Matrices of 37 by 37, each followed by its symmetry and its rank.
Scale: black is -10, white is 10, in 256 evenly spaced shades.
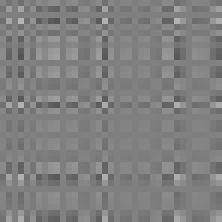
symmetric, rank one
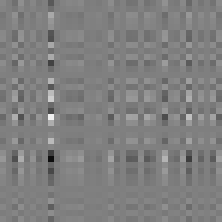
neither, rank one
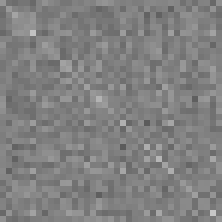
symmetric, rank five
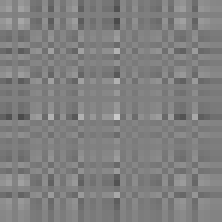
symmetric, rank one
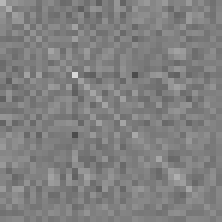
symmetric, rank five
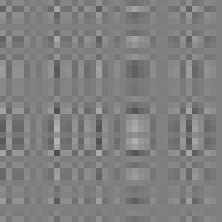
neither, rank one
